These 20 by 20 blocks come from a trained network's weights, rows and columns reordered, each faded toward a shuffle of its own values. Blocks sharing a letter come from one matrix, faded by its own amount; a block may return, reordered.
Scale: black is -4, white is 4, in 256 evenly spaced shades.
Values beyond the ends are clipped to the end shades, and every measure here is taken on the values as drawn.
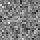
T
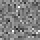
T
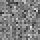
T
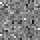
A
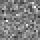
T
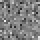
A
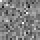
A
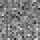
T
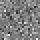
A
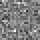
T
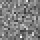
T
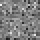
A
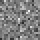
A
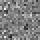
A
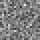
T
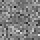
T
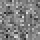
A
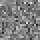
T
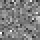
A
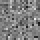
A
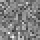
T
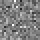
A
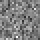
T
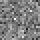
T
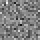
T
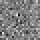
A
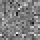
A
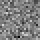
T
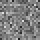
T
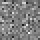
A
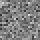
T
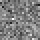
T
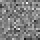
A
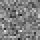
A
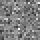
T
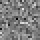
A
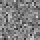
T
